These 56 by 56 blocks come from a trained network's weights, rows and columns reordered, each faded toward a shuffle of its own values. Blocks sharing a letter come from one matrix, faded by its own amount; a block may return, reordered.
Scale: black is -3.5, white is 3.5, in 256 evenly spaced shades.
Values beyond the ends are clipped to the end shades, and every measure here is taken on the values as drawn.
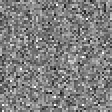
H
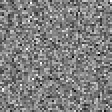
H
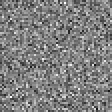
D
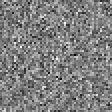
D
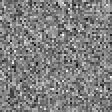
D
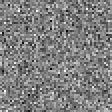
D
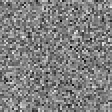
D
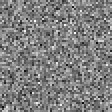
D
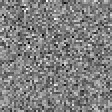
H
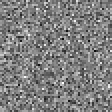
D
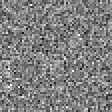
H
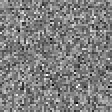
H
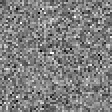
H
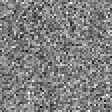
D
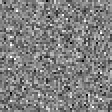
H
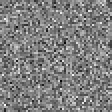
D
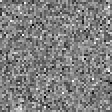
H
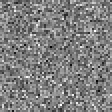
D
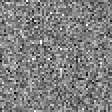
H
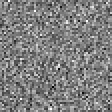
H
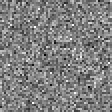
H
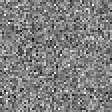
H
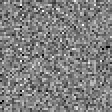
H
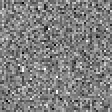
H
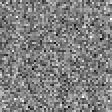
D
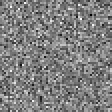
D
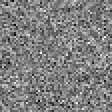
H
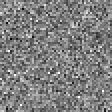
D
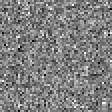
H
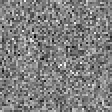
D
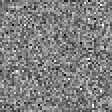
H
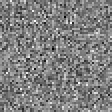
D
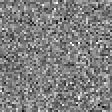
D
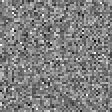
H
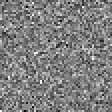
H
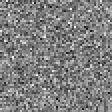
D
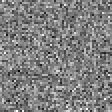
D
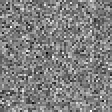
D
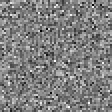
H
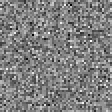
D
